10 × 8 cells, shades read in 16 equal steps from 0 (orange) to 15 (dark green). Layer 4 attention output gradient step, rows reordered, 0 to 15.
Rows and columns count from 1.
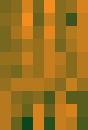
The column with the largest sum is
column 2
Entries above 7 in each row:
2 2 1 2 0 1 0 4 3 4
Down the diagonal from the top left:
8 6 2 6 3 5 3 10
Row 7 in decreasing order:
7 6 6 5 4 4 4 3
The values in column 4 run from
2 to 9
